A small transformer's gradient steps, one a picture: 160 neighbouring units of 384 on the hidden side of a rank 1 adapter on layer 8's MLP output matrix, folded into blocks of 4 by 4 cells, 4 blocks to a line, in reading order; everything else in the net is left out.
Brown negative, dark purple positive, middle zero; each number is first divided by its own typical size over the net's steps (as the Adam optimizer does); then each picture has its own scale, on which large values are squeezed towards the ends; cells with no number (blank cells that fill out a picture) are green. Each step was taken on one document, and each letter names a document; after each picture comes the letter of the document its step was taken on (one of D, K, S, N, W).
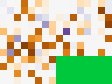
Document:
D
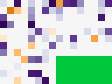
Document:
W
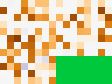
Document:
D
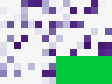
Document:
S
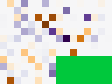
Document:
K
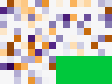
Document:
D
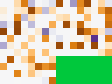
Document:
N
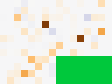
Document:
K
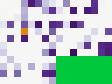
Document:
S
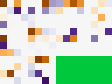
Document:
W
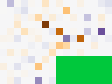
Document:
K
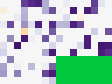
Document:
S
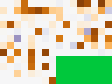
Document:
N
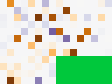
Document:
K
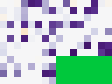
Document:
S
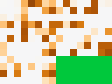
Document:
S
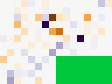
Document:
K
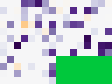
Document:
S
